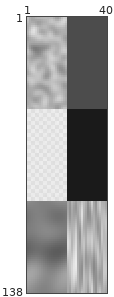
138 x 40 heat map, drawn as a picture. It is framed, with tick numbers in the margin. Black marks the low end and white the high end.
It is made of 3 by 2 panels. Panel 1,1: high, blotchy. Panel 1,2: low, flat. Panel 2,1: very high, checkered, faint in contrast. Panel 2,2: very low, flat. Panel 3,1: middling, smooth. Panel 3,2: high, streaked downward.
